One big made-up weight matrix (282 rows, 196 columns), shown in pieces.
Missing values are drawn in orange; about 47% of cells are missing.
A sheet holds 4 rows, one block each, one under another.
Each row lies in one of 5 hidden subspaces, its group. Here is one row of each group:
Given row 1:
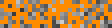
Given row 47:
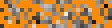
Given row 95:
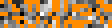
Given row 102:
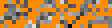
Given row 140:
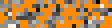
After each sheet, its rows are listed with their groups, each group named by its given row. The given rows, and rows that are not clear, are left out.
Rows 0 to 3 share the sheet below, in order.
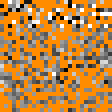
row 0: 47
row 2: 47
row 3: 102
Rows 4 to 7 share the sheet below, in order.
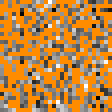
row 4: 95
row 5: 47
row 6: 47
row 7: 47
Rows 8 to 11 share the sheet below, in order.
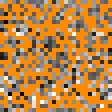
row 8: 102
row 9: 140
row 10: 102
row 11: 1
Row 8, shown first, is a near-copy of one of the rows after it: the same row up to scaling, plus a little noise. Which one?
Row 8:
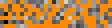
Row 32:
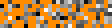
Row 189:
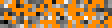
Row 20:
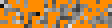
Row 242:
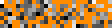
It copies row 189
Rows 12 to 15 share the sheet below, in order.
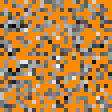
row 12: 140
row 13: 140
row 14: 140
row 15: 47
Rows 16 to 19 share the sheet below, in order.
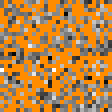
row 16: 47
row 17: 140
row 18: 95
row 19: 95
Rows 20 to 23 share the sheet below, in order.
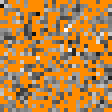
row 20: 102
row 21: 140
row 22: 47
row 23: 1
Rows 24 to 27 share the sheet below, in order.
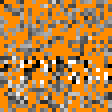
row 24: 102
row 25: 47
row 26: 140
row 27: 1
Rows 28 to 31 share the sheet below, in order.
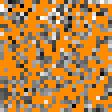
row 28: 1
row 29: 1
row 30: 1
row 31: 140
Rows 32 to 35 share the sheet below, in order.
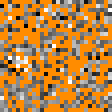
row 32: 102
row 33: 47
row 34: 1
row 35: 95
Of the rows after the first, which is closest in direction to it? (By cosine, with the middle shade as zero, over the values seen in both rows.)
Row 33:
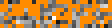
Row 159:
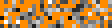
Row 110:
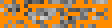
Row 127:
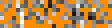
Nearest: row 159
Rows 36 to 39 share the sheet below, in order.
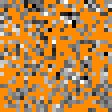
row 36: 140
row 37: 95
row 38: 140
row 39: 95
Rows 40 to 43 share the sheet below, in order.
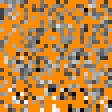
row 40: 140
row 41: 102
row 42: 102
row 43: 1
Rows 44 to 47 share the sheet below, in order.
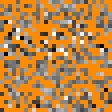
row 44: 140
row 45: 1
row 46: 140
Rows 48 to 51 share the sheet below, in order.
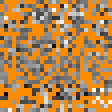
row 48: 1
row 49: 47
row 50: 47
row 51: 140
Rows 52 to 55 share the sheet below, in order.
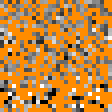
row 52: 47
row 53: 102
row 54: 140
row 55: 1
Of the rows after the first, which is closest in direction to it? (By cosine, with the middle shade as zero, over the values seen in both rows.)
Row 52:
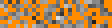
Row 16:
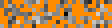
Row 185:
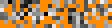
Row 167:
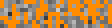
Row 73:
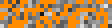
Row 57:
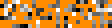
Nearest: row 73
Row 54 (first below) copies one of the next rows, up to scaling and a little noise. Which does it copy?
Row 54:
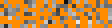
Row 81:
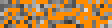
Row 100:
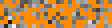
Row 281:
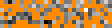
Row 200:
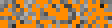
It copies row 100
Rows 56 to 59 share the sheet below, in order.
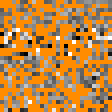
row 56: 47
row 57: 102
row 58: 47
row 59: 140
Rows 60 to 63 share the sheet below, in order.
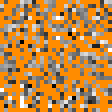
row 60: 47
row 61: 47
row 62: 140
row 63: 95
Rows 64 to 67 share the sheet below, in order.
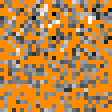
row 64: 95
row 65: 95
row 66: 102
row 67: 140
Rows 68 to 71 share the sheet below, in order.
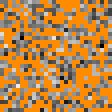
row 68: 1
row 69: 1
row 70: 1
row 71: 102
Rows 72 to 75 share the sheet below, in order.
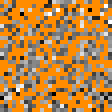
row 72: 47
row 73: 47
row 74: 102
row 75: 95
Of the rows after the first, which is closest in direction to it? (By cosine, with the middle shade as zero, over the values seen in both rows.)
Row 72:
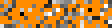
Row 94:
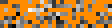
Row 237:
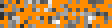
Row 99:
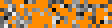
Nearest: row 94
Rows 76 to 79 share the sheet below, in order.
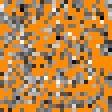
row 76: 1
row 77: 47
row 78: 140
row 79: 140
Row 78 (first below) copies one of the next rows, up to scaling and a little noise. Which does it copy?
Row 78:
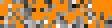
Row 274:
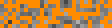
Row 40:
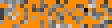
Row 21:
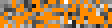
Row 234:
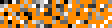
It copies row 40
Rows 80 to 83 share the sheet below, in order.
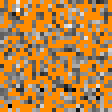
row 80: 1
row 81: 140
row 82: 1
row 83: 140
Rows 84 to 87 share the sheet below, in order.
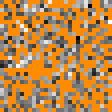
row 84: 140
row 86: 1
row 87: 1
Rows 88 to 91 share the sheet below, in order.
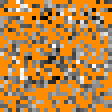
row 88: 1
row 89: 47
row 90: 95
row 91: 102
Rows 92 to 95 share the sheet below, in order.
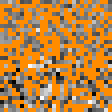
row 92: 47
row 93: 47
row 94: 140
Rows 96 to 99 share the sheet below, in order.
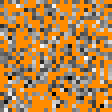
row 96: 140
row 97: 1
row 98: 140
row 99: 1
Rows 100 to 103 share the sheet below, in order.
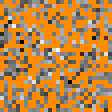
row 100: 140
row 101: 95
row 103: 95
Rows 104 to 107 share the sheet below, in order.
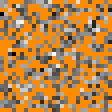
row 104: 95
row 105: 140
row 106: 47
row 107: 1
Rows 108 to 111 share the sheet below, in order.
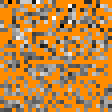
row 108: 47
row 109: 1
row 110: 1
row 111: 140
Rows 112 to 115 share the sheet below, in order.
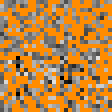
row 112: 1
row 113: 47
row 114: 1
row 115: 1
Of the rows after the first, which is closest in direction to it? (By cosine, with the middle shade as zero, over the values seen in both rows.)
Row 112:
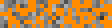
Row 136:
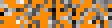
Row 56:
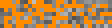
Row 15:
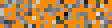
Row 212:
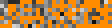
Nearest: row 212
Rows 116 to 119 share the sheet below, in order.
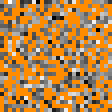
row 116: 47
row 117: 140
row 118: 102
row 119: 1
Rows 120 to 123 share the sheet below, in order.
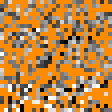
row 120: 1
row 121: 47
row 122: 95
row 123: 140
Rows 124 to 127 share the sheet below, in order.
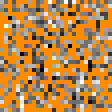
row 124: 140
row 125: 102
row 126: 47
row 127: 95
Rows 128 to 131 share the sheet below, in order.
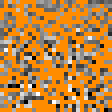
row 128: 1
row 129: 102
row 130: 47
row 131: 47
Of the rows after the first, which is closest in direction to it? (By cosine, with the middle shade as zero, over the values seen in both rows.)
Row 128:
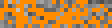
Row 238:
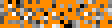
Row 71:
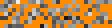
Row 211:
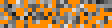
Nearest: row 211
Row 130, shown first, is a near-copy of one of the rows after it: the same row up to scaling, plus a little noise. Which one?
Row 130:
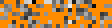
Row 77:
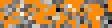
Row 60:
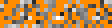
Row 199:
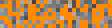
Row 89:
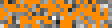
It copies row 199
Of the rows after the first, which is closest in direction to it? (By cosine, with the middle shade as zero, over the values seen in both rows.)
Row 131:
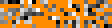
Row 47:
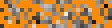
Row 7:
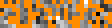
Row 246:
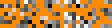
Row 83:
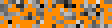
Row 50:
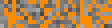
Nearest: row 50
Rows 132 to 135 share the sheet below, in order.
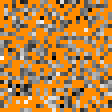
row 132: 102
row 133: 140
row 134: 102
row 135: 1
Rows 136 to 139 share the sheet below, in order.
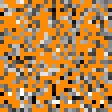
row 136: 95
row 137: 95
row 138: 1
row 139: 1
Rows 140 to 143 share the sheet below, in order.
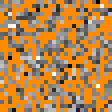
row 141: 95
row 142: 47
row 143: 140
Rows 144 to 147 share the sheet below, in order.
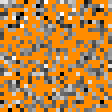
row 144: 102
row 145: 1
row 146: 102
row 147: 140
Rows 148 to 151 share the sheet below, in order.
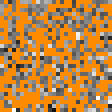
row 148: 47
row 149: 102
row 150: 1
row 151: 140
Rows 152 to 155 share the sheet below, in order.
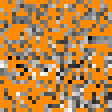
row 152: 1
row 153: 47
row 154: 1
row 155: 1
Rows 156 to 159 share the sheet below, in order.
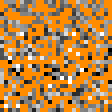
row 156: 95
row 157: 140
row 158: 1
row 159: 102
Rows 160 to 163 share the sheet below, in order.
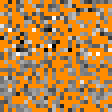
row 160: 47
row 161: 47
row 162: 140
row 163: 1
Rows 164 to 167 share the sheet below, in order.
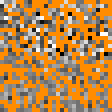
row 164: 102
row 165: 47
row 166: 140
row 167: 140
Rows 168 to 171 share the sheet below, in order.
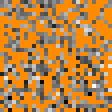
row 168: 140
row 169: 47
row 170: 102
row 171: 102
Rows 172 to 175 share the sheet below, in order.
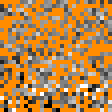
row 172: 1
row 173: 102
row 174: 95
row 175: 140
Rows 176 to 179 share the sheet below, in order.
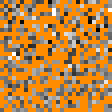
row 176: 95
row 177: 140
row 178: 47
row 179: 1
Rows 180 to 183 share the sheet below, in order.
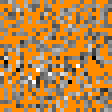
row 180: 1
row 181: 95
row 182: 102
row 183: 47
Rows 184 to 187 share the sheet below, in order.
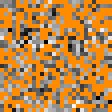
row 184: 95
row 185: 1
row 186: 1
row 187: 140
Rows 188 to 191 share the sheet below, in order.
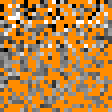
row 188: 140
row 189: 102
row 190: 140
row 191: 102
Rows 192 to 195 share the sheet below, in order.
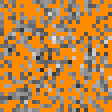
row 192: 140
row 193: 95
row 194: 47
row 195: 102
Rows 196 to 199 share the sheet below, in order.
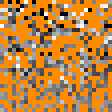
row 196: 47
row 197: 95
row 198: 1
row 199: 47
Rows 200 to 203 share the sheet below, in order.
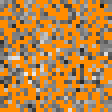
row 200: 140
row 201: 95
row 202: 47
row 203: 102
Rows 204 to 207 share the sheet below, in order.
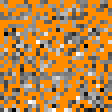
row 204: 47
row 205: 102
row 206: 95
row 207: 140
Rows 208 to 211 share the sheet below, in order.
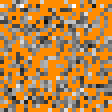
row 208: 140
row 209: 95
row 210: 95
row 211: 1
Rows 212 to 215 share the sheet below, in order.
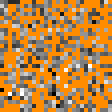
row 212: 47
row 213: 140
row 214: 47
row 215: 1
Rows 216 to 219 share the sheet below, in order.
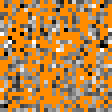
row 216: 140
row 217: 1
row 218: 95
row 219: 102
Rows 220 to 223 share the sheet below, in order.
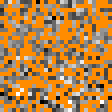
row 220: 47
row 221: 140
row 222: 1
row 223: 1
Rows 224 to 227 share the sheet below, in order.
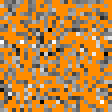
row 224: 1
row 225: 95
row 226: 47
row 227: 1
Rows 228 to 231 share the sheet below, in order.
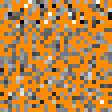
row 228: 140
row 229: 47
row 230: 95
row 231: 1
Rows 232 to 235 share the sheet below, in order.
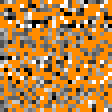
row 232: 140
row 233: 102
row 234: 140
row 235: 95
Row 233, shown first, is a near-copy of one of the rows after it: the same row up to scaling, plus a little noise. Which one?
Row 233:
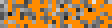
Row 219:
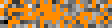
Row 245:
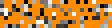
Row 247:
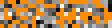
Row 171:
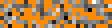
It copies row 171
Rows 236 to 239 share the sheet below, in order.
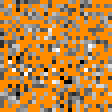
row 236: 1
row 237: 95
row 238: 1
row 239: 1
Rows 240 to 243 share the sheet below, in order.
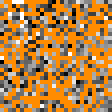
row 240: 95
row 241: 102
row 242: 102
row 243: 102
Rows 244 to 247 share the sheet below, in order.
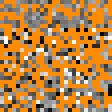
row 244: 95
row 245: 102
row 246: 102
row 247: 102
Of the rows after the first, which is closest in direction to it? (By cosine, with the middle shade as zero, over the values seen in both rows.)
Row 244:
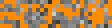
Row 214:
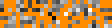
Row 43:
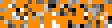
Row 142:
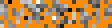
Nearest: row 43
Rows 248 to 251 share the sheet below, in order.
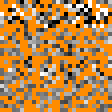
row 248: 95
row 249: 1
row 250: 1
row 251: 102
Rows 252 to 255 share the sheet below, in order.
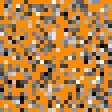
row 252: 102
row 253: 1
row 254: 140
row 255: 95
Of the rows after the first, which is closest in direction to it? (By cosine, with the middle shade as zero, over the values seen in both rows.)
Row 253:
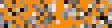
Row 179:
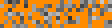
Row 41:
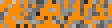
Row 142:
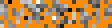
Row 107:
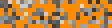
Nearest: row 179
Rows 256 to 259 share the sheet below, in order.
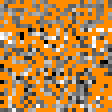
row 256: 102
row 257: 1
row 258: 47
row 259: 140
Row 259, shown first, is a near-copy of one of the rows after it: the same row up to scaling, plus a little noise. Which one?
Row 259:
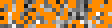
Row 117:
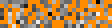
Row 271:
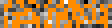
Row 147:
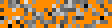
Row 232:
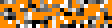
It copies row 117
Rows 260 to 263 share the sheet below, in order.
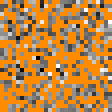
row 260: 140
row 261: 1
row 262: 47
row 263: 95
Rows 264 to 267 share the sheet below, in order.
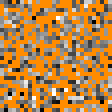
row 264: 47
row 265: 102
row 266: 102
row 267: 1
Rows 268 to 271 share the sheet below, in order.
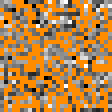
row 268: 140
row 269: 140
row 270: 140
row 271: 140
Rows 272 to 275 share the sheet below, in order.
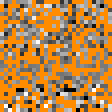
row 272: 140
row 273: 102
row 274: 140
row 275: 140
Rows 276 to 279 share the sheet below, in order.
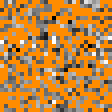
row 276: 47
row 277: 95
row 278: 47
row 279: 47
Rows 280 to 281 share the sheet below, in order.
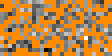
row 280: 1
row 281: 140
